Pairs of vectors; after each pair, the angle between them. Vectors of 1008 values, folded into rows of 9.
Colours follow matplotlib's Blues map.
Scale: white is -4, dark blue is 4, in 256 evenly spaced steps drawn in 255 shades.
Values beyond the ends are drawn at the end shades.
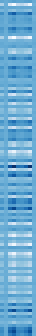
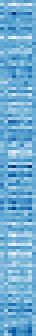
nearly parallel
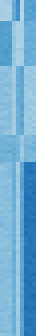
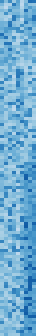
partly aligned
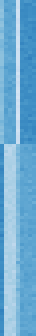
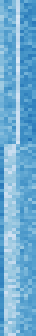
nearly parallel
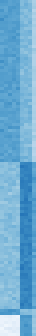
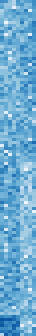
partly opposed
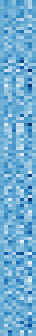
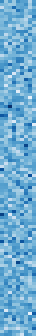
partly aligned
